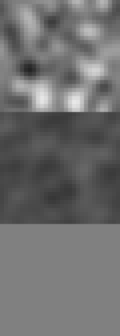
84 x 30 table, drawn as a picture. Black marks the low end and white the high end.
It is made of 3 by 1 panels. Panel 1,1: middling, blotchy, strong in contrast. Panel 2,1: low, blotchy, faint in contrast. Panel 3,1: middling, flat.
